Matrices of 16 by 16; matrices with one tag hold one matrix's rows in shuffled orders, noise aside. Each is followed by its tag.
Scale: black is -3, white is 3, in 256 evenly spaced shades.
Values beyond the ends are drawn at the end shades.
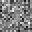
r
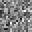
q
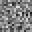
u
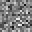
u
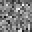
u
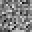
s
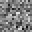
u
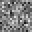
r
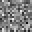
r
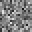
r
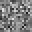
r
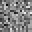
q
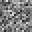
s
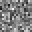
r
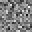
u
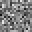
r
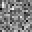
r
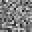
s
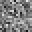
s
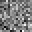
q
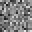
q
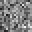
q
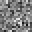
u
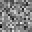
r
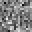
s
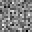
r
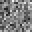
q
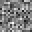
r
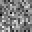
r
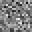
u
